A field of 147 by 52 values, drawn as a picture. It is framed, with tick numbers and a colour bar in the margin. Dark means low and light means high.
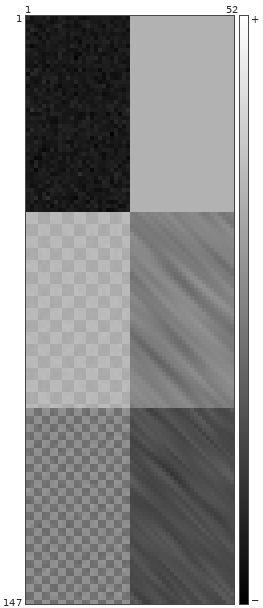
It is made of 3 by 2 panels. Panel 1,1: very low, fine-grained, faint in contrast. Panel 1,2: high, flat. Panel 2,1: high, checkered, faint in contrast. Panel 2,2: middling, slanting down to the right, faint in contrast. Panel 3,1: middling, checkered. Panel 3,2: low, slanting down to the right, faint in contrast.
